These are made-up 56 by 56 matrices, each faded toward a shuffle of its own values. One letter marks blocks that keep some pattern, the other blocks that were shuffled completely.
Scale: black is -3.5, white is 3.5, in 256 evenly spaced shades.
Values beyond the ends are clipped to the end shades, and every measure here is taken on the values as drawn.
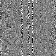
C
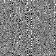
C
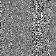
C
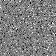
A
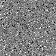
A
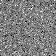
A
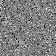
A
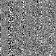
C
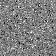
A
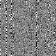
C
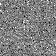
A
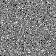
A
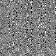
C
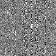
C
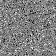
A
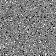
A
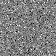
A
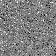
A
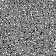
A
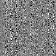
C
